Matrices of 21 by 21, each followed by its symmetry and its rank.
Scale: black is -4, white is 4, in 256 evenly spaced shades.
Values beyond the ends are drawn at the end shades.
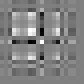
symmetric, rank one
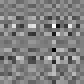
neither, rank two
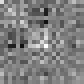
symmetric, rank three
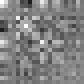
symmetric, rank three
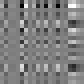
neither, rank one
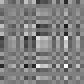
symmetric, rank one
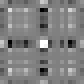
symmetric, rank one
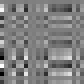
neither, rank one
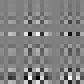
neither, rank one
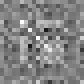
symmetric, rank three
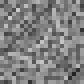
symmetric, full rank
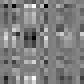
neither, rank two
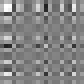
symmetric, rank one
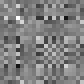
symmetric, rank three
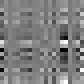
neither, rank two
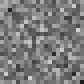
symmetric, full rank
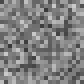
symmetric, full rank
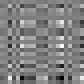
neither, rank one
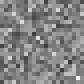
symmetric, full rank
